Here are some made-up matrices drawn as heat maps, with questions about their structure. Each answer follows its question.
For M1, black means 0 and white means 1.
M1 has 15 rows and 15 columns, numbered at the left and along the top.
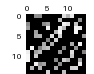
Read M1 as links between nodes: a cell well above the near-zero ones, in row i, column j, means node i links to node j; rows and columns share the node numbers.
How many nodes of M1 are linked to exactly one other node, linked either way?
0
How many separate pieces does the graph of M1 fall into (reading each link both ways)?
1
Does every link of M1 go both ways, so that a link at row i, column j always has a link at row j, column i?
yes
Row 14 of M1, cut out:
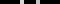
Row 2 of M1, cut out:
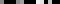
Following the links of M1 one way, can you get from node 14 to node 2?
yes
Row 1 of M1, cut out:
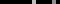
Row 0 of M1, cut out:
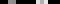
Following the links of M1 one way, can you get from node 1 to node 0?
yes
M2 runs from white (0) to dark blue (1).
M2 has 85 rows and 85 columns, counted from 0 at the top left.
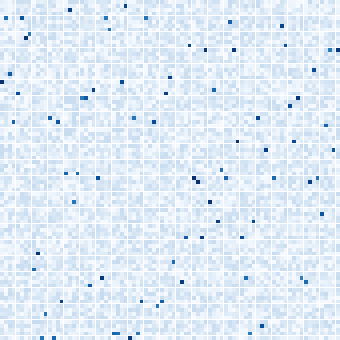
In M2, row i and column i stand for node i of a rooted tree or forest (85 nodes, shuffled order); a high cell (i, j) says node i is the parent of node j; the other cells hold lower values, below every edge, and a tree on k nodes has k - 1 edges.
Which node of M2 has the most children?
44
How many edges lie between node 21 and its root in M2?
2
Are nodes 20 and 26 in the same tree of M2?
no
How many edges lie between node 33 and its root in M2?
3
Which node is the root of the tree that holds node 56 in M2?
44
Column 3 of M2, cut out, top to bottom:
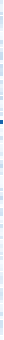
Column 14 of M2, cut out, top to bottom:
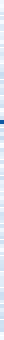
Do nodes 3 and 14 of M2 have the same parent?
yes
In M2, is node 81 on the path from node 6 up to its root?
yes
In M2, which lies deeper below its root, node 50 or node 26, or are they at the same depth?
node 26
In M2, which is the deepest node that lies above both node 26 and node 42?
4
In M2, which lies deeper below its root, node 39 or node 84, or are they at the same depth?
node 39
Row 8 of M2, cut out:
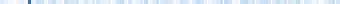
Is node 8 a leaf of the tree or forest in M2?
no
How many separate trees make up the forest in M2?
4
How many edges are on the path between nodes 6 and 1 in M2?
10
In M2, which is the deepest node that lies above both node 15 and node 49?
75
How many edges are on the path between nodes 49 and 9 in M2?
4
